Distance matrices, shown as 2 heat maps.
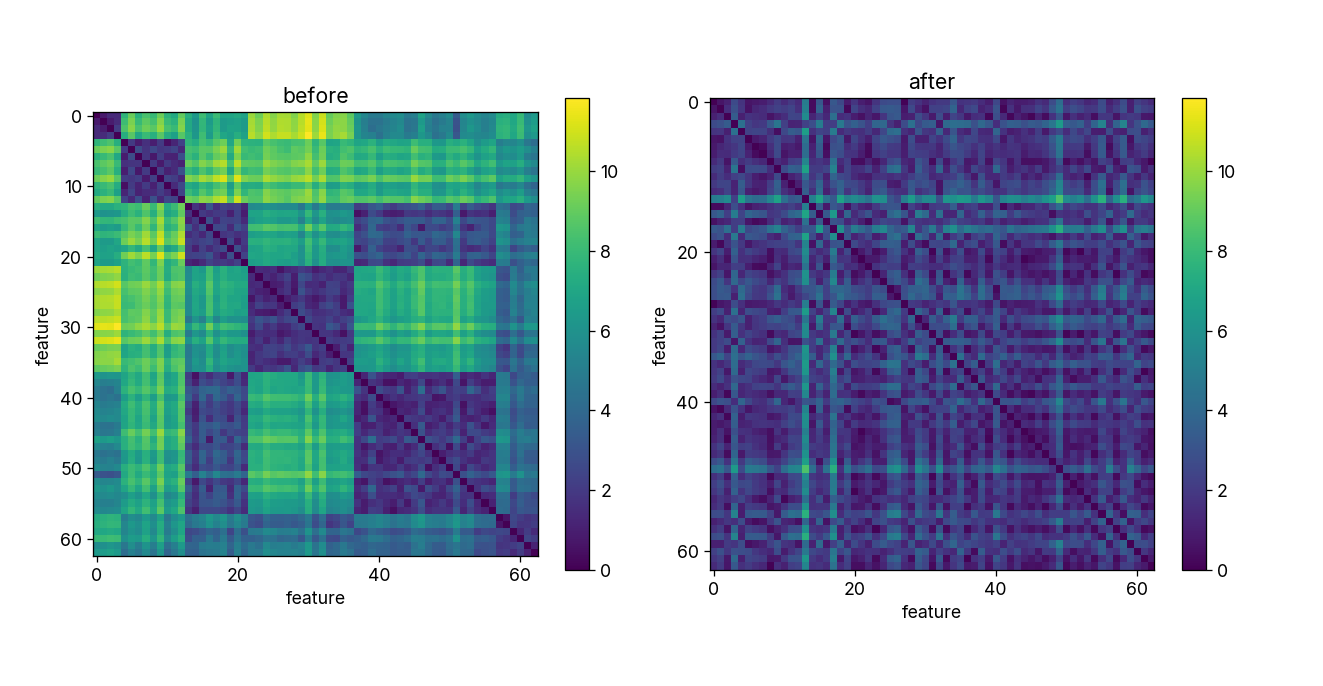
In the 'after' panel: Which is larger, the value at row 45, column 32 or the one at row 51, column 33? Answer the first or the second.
the first
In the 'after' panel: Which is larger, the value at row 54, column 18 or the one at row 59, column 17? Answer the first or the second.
the second
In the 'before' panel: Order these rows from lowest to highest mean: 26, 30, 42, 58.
42, 58, 26, 30
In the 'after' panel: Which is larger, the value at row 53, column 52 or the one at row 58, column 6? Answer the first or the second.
the second
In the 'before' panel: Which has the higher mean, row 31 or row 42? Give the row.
31
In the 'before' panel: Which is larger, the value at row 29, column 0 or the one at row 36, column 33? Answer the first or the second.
the first
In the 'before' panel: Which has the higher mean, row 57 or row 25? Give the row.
25
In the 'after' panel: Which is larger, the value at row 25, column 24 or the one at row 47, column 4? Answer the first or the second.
the first
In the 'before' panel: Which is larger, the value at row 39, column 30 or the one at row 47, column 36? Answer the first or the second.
the first
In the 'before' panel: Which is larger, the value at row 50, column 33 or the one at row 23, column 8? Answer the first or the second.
the second
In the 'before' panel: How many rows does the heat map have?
63
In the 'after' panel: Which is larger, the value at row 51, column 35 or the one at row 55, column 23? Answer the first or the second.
the first
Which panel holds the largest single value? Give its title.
before
